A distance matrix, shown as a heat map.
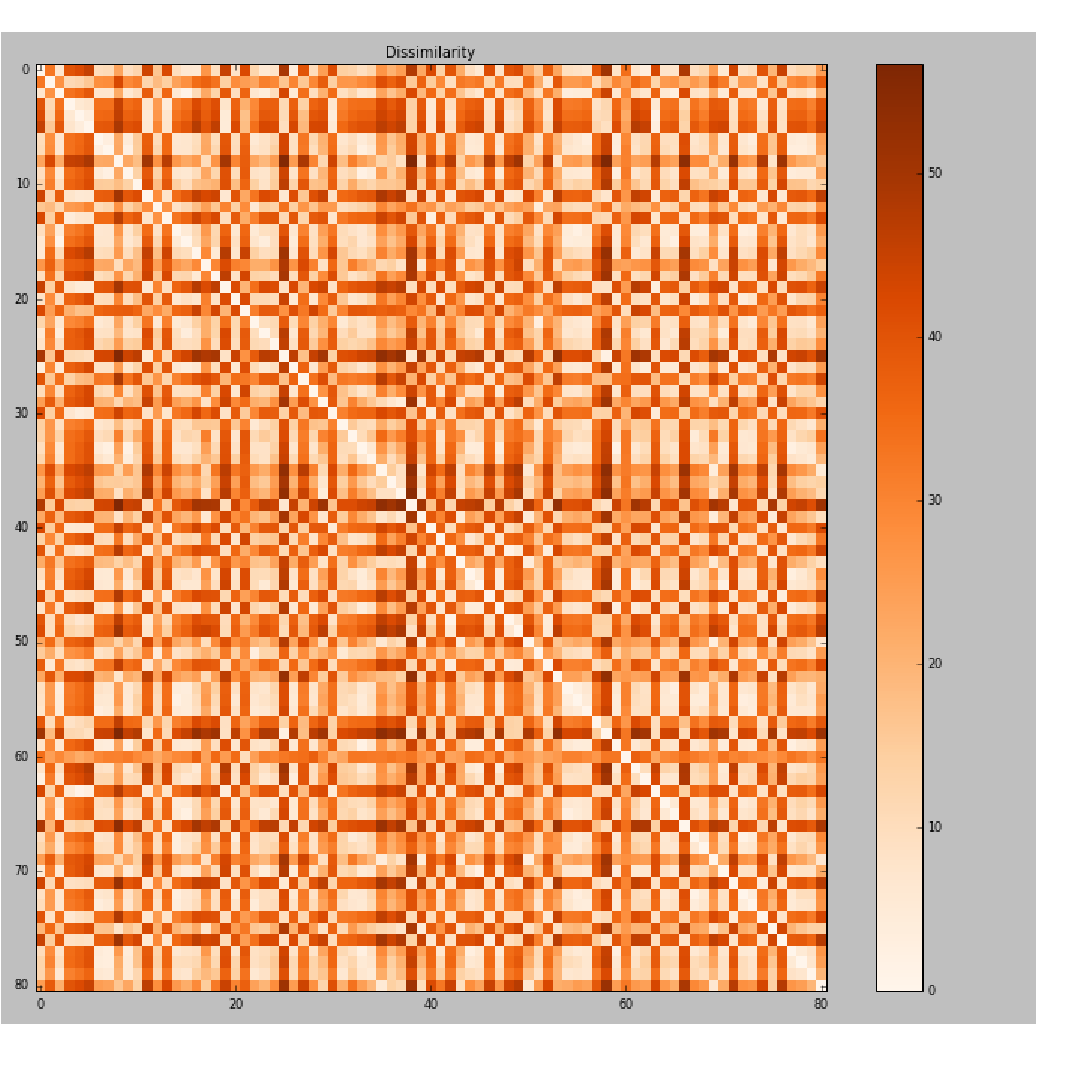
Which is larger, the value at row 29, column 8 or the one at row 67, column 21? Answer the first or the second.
the second
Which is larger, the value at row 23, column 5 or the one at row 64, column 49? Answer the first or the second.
the first
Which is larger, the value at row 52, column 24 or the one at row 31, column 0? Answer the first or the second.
the first
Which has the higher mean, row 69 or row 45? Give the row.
69
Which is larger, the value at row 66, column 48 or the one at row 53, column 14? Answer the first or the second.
the second
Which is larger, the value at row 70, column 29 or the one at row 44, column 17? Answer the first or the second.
the second
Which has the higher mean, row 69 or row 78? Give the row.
69
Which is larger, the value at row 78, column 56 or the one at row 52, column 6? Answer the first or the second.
the second
